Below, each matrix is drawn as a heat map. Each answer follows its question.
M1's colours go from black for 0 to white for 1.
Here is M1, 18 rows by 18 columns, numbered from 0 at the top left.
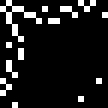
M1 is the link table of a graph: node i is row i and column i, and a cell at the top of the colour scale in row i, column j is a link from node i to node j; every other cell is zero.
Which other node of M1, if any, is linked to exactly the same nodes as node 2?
none
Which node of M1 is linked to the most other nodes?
node 1
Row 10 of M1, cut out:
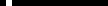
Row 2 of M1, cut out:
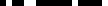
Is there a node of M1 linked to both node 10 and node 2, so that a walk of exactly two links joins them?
yes
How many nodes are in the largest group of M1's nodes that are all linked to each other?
2
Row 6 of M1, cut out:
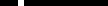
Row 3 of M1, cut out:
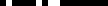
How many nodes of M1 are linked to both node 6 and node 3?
0
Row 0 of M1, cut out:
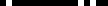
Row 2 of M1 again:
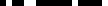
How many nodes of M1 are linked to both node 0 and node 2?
1
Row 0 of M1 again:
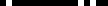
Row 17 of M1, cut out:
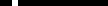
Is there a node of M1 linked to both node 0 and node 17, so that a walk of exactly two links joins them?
no
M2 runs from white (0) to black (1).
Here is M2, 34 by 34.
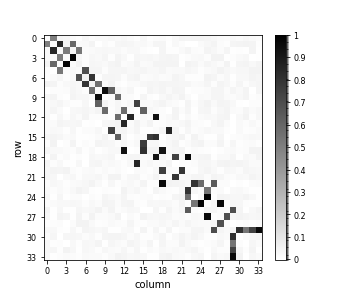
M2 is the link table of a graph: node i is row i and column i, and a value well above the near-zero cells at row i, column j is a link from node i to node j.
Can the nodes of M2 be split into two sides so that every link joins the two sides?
yes
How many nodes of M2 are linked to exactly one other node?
10
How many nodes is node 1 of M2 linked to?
3
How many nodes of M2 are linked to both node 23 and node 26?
1
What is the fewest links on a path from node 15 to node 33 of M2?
6
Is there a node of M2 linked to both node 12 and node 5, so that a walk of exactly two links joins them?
no
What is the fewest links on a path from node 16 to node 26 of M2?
5
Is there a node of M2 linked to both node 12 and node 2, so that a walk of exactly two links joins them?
no
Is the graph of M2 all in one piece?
yes
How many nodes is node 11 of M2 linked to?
3
